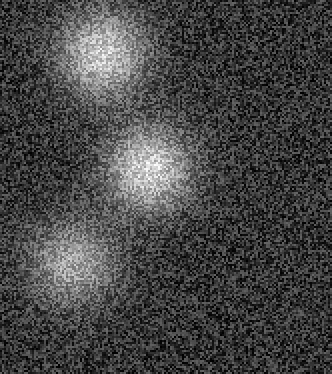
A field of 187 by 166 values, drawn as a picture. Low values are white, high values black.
Overall the values sit about 70% of the way up the scale. The centre is the ninth with the lowest average. Neither half mirrors the other. There are three dips. No row or column stands out.
